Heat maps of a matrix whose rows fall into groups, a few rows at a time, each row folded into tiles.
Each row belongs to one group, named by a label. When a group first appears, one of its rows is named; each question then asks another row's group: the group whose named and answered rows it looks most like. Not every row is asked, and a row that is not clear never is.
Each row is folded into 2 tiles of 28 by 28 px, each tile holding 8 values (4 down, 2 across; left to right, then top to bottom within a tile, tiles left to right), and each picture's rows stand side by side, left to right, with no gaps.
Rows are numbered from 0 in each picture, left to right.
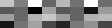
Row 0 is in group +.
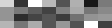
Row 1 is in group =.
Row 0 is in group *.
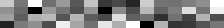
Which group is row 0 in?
+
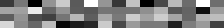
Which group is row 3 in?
+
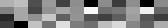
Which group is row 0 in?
=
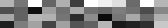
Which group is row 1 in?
*
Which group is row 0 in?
+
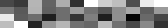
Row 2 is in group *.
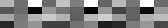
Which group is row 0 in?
+
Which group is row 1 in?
+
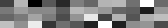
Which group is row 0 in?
=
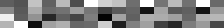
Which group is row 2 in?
+
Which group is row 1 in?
*
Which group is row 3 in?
+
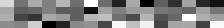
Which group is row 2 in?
=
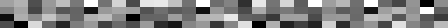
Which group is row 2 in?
*
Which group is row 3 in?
+
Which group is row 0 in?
=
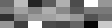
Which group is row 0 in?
=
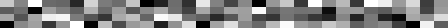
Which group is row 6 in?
*
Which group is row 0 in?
+
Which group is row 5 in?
*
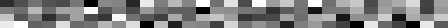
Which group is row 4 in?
*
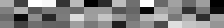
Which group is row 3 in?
*
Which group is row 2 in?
+
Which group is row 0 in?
*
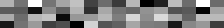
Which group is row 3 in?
+
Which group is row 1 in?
=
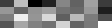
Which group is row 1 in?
*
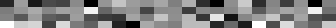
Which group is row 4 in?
=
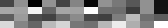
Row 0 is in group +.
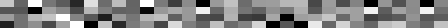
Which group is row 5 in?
=
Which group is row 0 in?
+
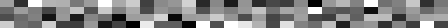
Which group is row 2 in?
=
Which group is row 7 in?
=
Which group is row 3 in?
=
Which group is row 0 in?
*
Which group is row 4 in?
=
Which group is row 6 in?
+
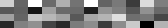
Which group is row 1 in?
+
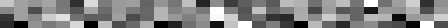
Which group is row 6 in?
+
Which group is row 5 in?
=
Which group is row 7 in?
=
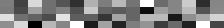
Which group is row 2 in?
+
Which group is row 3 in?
=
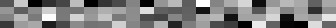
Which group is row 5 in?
=
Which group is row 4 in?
=
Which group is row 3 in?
+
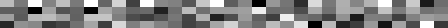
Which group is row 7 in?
=
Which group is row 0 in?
+
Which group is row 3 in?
*
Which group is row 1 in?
+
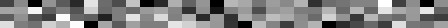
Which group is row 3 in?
*
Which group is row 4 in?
=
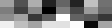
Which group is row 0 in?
*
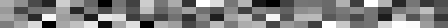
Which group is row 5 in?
*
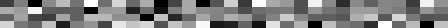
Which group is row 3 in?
=
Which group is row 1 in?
+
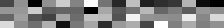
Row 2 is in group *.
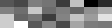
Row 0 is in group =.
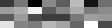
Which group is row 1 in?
=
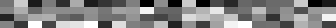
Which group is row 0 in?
=
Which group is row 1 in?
=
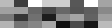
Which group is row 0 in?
*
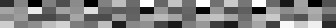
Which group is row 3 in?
+
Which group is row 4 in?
+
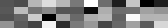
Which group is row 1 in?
+
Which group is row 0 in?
*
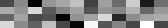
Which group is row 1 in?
=
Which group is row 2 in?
=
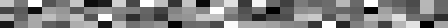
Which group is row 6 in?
+
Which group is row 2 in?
*
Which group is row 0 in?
+
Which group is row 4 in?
*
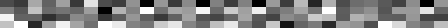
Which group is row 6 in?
*
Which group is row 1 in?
*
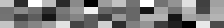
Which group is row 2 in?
+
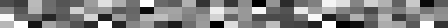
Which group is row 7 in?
=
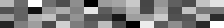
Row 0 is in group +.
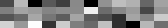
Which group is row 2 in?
=
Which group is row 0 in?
=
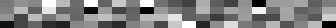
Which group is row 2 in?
+
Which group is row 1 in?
+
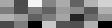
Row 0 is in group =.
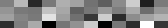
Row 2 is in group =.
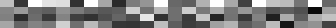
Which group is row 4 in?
*
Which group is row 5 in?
+
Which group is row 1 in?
*
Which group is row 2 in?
*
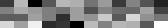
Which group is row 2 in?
*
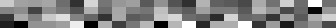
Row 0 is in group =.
